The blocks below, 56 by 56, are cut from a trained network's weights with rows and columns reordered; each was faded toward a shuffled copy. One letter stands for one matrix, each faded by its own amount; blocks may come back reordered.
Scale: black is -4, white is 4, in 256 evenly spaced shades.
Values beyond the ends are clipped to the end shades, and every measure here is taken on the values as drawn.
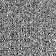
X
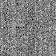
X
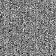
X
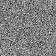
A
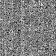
X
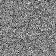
A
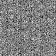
X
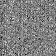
X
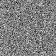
A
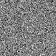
A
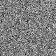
A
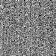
X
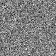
A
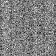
X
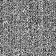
X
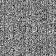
X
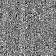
X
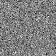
A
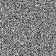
A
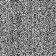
X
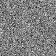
A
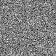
A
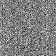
X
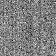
X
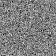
A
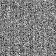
X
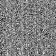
X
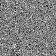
A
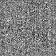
X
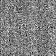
X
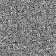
A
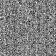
X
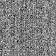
X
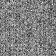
X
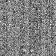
X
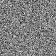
A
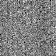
X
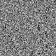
A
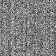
X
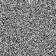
A
